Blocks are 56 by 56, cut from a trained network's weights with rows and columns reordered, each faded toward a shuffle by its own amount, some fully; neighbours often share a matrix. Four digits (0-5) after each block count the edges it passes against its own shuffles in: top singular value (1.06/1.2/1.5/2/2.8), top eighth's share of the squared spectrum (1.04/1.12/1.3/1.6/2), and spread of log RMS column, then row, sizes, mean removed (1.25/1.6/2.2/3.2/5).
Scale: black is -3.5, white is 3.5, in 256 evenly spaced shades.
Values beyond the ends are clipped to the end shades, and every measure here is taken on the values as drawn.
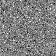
0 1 0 0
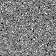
0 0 0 0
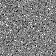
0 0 0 0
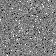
1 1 0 0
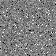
1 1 0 0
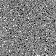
1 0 0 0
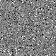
0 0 0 0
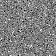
0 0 0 0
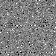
2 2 0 1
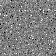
0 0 0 0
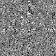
3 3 2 1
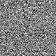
2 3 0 2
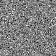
0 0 0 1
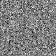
2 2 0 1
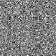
3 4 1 2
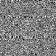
3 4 0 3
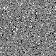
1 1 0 0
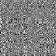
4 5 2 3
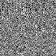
3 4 2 1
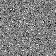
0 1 0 0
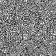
2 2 0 1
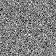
2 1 0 0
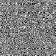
3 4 1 3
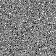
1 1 0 0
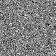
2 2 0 1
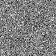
1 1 0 0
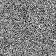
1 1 0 0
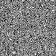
2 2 0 0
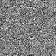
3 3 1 1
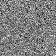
1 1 0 0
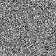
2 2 0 0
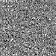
2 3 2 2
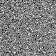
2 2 0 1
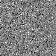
1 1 0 0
